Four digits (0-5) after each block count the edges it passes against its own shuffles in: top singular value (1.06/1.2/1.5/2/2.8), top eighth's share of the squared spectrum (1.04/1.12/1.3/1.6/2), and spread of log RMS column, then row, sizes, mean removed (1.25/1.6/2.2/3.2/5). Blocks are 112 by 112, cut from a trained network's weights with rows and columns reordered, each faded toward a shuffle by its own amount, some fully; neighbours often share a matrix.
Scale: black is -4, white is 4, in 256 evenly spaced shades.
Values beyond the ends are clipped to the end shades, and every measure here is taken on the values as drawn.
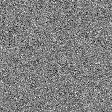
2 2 0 0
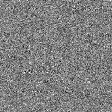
2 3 0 2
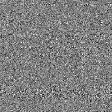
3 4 1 3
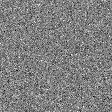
0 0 0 0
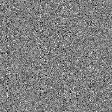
2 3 2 0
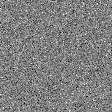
0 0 0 0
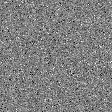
0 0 0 0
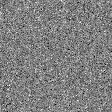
0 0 0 0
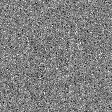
0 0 0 0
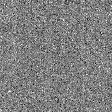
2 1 0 1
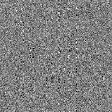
3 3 3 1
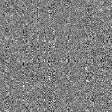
4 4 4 1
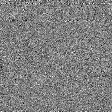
2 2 0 2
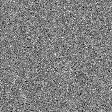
1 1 0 1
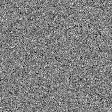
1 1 0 1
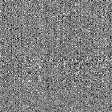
3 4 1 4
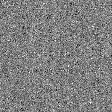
1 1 0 1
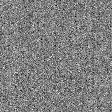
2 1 0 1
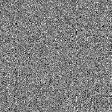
3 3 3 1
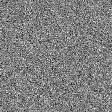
2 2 0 1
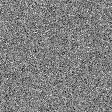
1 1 0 0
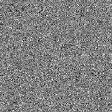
3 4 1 3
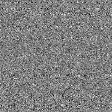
2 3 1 3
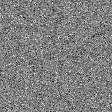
1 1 0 1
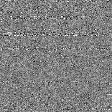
2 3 0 3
